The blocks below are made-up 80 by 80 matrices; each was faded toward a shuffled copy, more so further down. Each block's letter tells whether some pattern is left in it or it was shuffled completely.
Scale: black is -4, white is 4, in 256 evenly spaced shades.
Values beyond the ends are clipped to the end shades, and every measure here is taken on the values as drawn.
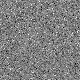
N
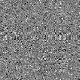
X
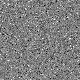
N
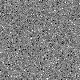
N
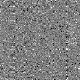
X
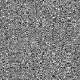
X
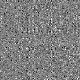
X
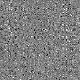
X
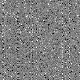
X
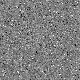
N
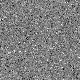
N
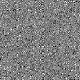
X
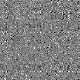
X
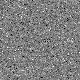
N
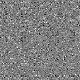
X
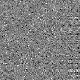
X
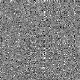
X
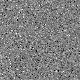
N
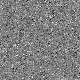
N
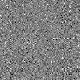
X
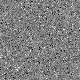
N
